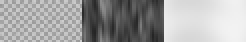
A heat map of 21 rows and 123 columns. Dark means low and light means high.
The table splits into one row of 3 panels. Panel 1,1: high, checkered. Panel 1,2: low, streaked downward. Panel 1,3: very high, smooth, faint in contrast.
